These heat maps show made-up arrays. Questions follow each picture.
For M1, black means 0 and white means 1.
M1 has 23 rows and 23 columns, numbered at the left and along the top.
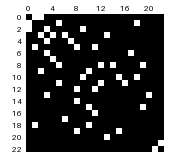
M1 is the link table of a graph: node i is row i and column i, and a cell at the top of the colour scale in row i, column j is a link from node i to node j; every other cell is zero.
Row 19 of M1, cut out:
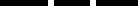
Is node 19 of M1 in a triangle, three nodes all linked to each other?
no
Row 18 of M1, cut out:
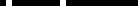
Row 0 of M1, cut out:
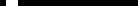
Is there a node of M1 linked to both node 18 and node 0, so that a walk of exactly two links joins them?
yes
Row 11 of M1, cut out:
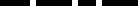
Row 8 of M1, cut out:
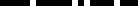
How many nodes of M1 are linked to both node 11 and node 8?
2
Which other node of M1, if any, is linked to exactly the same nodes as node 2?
none
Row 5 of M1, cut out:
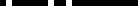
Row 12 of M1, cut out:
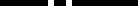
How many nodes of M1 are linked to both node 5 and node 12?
2
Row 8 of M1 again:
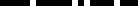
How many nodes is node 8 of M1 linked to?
4
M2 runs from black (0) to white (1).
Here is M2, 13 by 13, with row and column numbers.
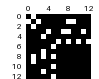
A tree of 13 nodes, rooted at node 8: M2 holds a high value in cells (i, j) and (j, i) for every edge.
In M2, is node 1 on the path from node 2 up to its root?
yes
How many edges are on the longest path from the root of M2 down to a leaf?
2
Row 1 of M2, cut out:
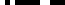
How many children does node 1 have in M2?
3
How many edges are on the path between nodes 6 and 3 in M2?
3
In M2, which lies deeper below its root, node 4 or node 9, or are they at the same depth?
the same depth
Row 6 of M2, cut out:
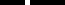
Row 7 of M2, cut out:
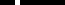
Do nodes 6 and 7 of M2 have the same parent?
no
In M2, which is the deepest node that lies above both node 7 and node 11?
3
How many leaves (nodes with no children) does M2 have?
9
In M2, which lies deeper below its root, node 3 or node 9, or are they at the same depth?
node 9
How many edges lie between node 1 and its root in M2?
1
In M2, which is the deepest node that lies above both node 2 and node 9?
1
